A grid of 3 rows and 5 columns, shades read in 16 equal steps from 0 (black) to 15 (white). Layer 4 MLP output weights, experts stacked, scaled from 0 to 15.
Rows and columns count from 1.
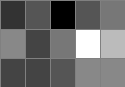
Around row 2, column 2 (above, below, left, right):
5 4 8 7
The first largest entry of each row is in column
5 4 4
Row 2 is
8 4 7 15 11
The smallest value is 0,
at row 1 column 3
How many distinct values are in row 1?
4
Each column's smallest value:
3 4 0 5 7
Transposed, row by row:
3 8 4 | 5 4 4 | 0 7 5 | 5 15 8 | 7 11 8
